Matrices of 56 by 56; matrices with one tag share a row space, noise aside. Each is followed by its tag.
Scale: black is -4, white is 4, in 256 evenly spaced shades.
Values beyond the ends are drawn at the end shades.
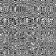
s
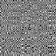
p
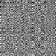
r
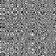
r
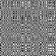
p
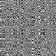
r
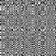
r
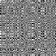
r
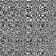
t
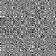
r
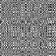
p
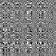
t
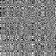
r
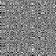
r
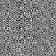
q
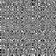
r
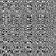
t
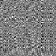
s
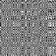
p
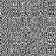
p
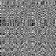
r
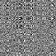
q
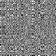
r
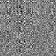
q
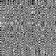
r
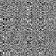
t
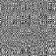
p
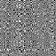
q
